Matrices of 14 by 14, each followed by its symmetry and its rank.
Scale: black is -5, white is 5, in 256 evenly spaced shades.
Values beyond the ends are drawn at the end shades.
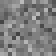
antisymmetric, full rank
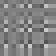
symmetric, rank one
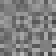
antisymmetric, rank two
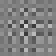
symmetric, rank one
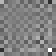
symmetric, rank two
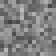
antisymmetric, full rank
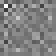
symmetric, rank three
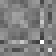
symmetric, rank two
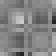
symmetric, rank two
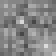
symmetric, rank three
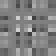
symmetric, rank one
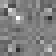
symmetric, rank three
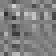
antisymmetric, rank two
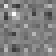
symmetric, rank three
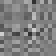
antisymmetric, rank two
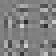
antisymmetric, rank two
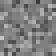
antisymmetric, full rank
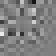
antisymmetric, rank two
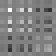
symmetric, rank one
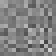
symmetric, rank three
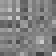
symmetric, rank two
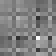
symmetric, rank two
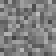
antisymmetric, full rank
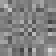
symmetric, rank three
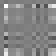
symmetric, rank one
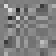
symmetric, rank two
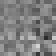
antisymmetric, rank two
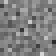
antisymmetric, full rank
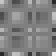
symmetric, rank one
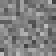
antisymmetric, full rank
